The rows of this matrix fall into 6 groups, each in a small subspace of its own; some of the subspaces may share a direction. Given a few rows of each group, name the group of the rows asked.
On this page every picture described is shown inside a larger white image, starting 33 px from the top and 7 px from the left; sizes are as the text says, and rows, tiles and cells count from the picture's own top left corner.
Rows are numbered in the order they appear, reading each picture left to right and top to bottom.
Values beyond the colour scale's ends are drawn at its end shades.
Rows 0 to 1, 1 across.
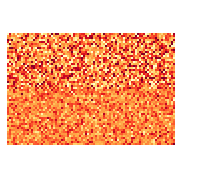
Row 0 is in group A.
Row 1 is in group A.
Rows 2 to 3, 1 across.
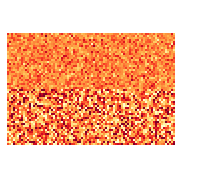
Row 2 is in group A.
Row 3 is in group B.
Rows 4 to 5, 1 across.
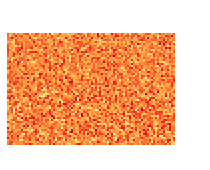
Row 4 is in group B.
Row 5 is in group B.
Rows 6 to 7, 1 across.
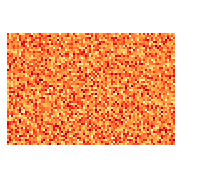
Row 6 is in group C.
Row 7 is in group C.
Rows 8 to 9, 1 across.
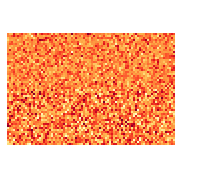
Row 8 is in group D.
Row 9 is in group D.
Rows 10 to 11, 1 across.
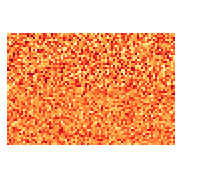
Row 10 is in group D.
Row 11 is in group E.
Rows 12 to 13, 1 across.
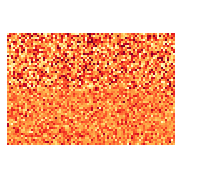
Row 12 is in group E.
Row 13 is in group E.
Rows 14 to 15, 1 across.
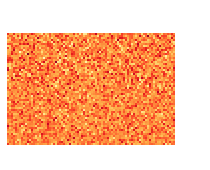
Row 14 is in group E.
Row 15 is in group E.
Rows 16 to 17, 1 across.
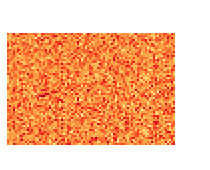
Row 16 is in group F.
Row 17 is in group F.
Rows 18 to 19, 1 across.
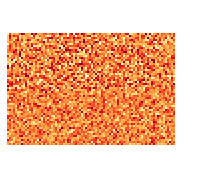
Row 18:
C
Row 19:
A
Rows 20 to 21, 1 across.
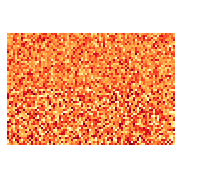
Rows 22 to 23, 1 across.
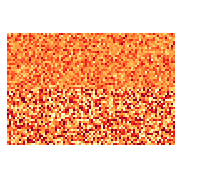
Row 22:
A
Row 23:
C
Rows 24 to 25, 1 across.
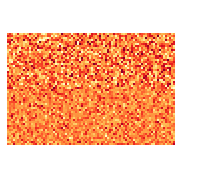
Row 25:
B
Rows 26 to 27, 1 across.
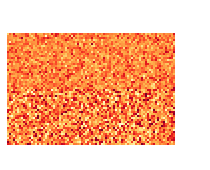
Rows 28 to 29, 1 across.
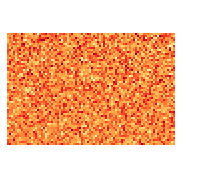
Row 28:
D
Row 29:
D
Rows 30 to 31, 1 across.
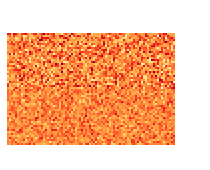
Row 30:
A
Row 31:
D
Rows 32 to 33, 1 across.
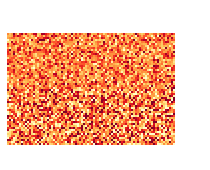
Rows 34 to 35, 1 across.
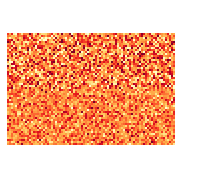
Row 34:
F
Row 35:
A
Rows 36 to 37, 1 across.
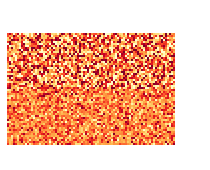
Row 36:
D
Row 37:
A
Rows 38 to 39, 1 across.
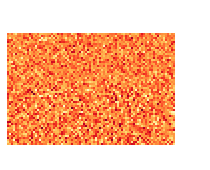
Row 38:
F
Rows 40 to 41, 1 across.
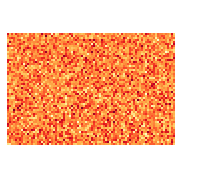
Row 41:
B
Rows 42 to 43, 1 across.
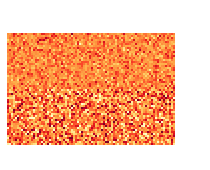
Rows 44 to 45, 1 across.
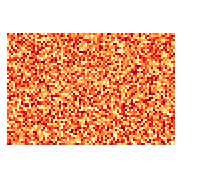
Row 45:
D
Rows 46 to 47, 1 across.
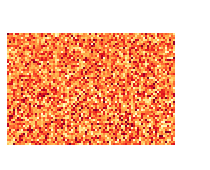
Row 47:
D
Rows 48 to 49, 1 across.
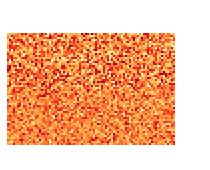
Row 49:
A
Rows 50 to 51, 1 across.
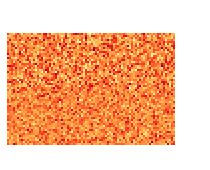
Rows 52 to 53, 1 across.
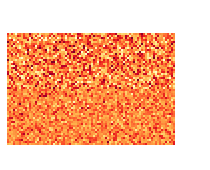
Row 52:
F
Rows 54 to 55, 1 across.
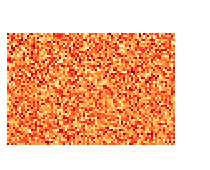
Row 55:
E
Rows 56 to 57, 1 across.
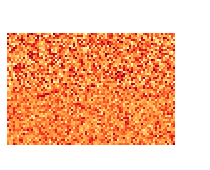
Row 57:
A
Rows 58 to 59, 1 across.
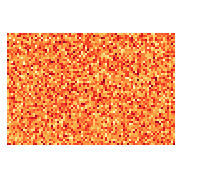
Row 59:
B
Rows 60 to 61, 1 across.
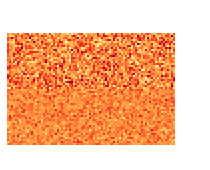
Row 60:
B
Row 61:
C
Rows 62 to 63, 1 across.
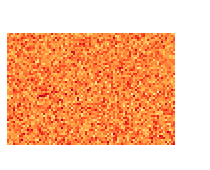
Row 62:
D
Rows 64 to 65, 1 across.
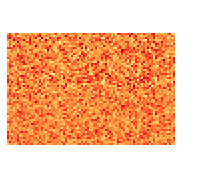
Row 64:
F
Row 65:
F
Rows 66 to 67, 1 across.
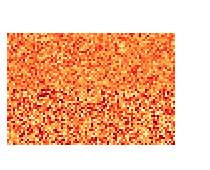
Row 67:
A
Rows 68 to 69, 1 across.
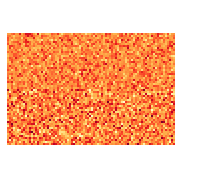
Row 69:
E
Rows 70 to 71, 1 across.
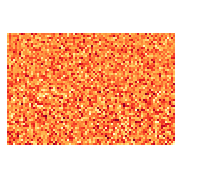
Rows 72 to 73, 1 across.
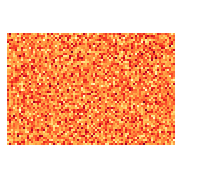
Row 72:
A
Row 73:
C
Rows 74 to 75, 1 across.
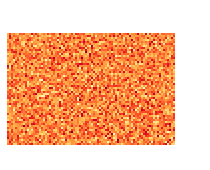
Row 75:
F
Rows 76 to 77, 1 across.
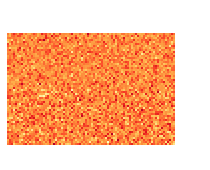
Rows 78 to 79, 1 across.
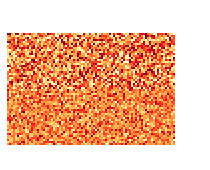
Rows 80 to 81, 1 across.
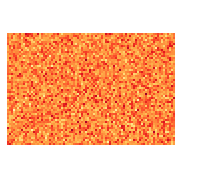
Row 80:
D
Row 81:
B
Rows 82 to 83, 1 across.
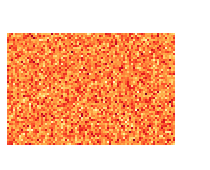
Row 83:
D
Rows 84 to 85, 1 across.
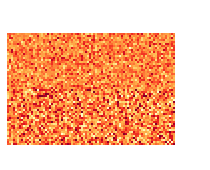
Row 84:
C
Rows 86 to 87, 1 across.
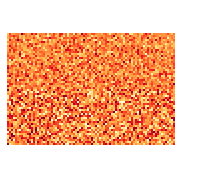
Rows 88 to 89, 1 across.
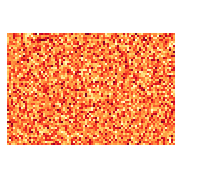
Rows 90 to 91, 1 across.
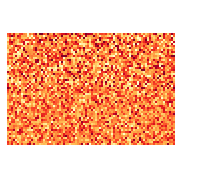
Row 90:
B
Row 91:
D
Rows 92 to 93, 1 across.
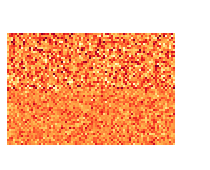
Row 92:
B
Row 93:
A
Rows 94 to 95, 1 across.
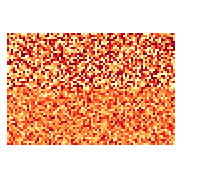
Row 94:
C
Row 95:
F
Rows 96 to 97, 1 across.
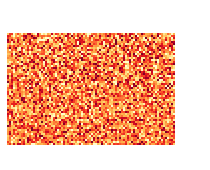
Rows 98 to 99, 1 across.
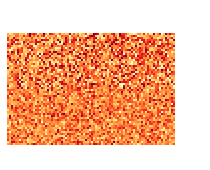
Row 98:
E
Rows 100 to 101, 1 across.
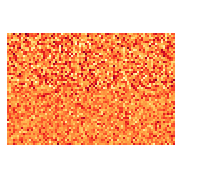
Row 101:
A
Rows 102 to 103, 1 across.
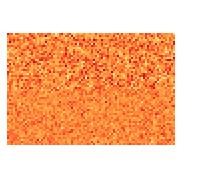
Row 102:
A
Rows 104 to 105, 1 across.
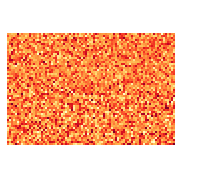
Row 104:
E
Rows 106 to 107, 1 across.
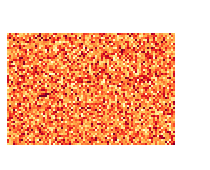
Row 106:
F
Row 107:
F
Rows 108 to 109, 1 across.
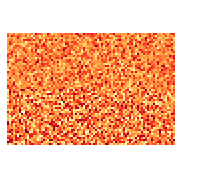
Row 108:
D
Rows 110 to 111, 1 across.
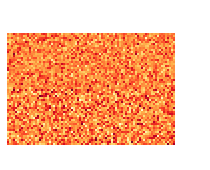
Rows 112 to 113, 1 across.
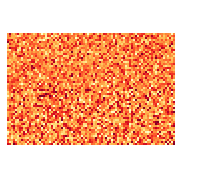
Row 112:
A
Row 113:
B
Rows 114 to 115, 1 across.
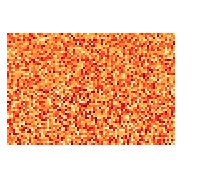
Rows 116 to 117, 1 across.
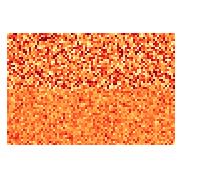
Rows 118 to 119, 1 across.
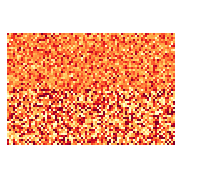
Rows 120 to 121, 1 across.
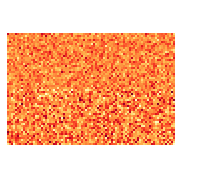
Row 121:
B
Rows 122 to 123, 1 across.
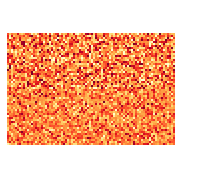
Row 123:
F
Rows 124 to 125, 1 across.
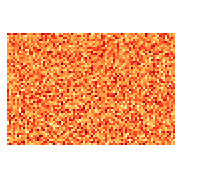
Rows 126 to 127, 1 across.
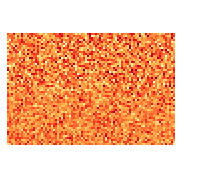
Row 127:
B
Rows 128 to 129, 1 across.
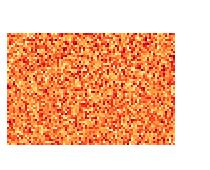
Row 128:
D
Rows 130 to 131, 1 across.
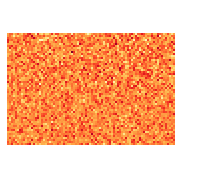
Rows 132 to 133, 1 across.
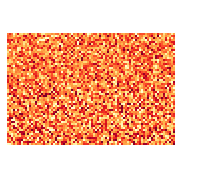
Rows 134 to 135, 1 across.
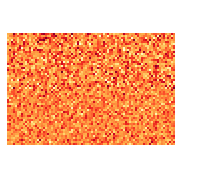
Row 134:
B
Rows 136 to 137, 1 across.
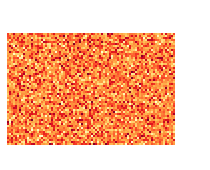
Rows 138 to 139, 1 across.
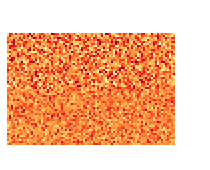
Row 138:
B
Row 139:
C
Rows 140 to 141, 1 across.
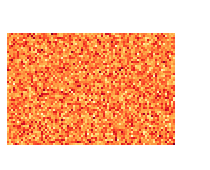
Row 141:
A
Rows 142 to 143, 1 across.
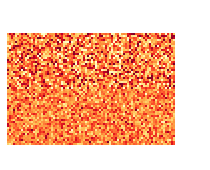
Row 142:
E
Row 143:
B
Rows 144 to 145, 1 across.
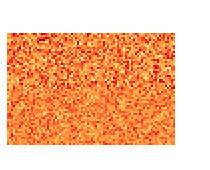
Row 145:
E
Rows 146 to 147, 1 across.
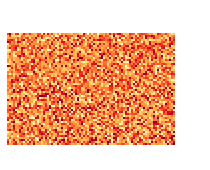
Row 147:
D
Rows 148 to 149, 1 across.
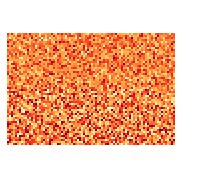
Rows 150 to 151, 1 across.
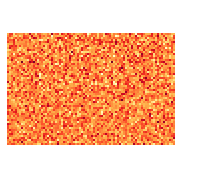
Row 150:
B
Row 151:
A
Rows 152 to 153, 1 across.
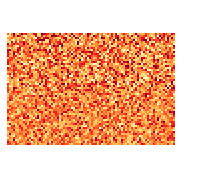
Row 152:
F
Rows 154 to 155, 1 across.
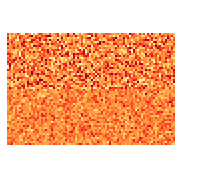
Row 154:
C
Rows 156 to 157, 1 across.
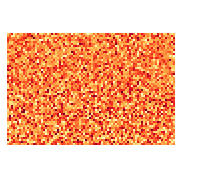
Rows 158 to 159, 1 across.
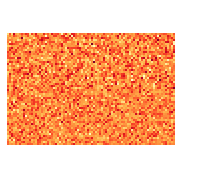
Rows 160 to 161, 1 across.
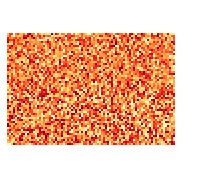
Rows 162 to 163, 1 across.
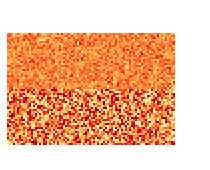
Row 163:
B
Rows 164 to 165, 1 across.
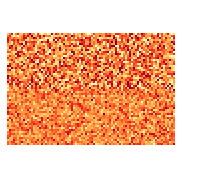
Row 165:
A
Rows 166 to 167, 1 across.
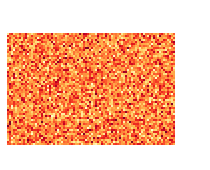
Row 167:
C
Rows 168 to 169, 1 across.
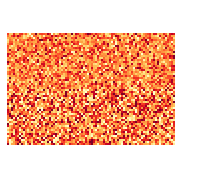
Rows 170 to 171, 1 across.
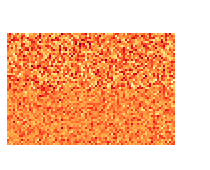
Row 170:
D
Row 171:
A
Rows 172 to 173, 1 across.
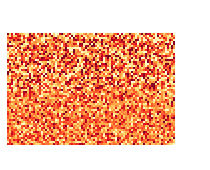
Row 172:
A
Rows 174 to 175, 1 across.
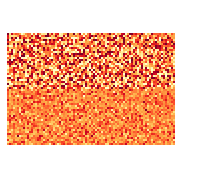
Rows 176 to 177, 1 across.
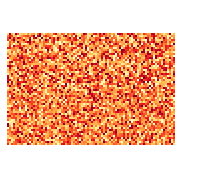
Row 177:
E
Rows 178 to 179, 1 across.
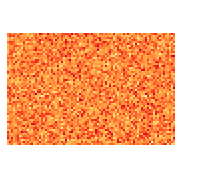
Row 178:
B
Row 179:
F
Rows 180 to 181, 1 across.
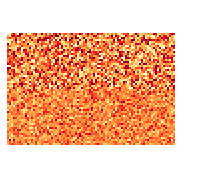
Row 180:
A
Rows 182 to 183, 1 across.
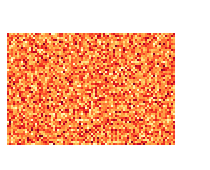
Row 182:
B
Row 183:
C
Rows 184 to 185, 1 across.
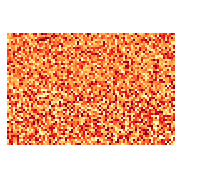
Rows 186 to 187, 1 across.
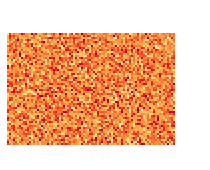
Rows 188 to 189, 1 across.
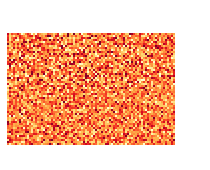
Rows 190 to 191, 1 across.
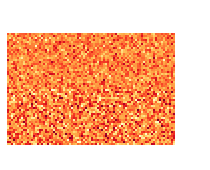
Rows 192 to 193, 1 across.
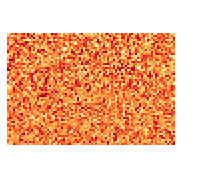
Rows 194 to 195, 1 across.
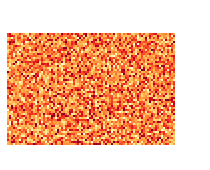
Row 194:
B
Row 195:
C
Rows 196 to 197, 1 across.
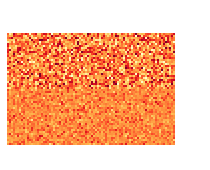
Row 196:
B
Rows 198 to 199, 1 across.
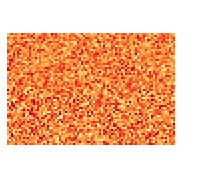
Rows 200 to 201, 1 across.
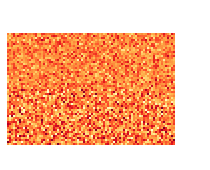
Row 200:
F
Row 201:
C
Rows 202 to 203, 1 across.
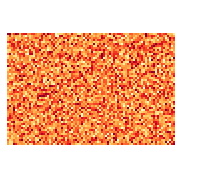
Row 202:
A
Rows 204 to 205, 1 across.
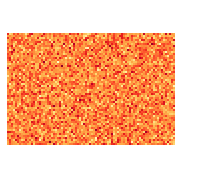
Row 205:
D
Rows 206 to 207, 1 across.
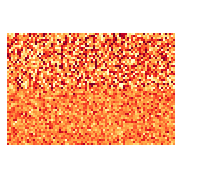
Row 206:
E
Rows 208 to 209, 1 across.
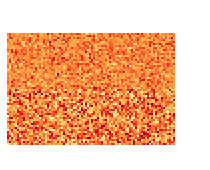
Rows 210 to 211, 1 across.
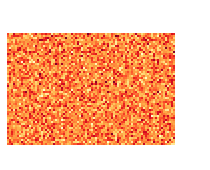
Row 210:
B
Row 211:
A
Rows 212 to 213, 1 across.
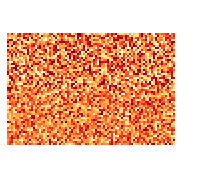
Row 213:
A
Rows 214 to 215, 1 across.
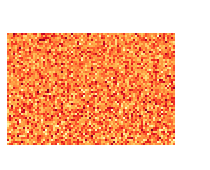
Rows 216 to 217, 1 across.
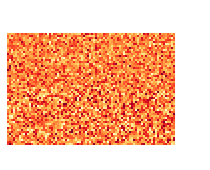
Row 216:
C
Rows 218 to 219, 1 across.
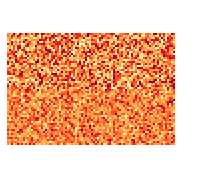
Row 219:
D
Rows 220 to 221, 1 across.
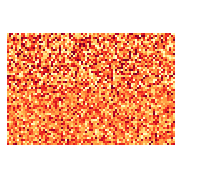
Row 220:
D
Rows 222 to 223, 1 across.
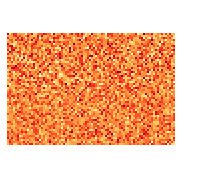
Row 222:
E
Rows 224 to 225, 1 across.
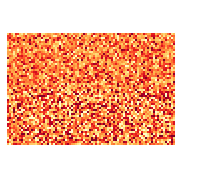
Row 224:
F
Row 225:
B
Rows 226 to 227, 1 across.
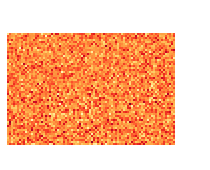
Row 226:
A
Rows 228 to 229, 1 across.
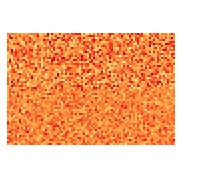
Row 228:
C
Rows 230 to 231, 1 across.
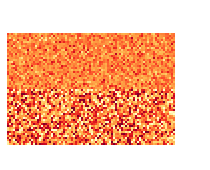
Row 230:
F
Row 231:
D
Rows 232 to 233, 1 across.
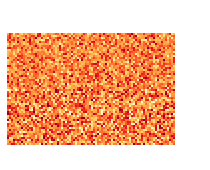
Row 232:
F
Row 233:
A
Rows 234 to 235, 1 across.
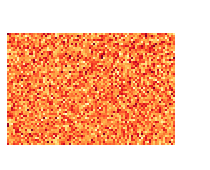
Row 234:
A
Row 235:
E
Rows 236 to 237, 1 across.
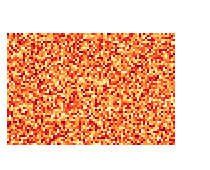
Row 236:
E
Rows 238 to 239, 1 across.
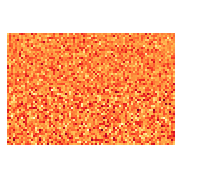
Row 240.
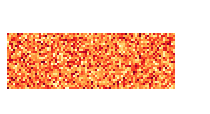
